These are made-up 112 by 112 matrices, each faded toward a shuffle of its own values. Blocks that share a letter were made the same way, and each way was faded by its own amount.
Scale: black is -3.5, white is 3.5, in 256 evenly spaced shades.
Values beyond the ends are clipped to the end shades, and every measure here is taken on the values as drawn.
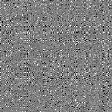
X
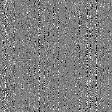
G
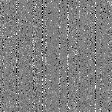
G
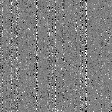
G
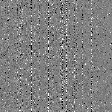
G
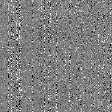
G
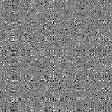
X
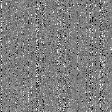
G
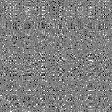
X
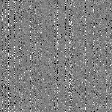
G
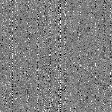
G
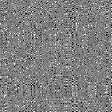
X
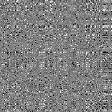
X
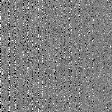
G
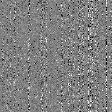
G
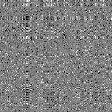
X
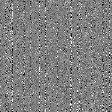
G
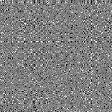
X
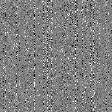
G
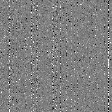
G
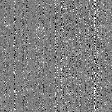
G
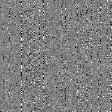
G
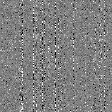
G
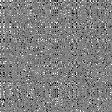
X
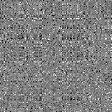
X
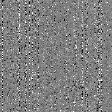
G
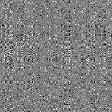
X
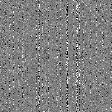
G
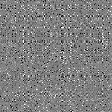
X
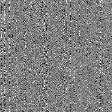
G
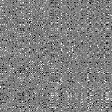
X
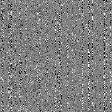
G
